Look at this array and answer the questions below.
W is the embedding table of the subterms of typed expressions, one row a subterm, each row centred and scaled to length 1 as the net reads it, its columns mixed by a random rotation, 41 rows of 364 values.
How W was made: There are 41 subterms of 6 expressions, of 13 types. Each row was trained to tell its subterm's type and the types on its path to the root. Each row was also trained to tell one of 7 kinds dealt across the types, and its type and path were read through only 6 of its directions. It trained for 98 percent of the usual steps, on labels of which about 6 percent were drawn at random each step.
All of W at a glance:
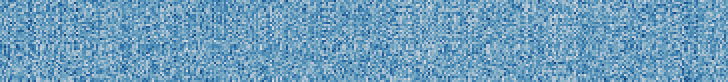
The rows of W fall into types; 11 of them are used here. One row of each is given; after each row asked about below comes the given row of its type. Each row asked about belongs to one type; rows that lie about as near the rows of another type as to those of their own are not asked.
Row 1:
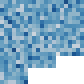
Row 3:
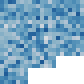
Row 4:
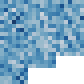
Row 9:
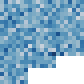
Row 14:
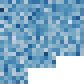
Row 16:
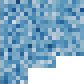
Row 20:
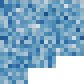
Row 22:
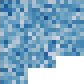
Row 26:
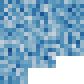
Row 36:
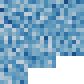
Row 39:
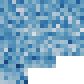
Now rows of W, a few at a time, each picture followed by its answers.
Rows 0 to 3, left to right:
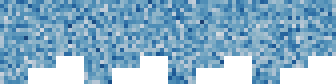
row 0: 26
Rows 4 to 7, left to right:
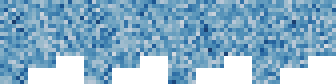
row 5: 4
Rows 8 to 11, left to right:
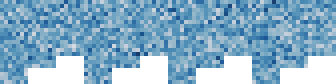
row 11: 39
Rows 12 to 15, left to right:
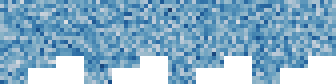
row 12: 36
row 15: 20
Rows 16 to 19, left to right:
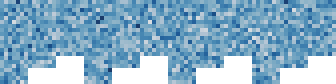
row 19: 14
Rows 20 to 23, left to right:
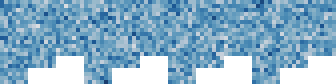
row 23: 22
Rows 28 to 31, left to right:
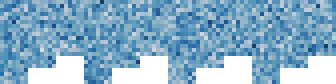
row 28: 20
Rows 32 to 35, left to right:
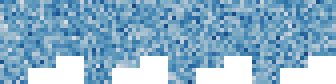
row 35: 4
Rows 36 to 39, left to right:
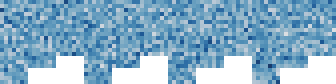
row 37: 9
